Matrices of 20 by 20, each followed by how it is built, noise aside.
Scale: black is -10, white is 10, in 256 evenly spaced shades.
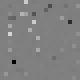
sparse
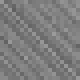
Toeplitz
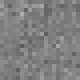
low rank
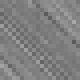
Toeplitz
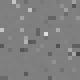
sparse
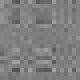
low rank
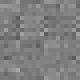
low rank
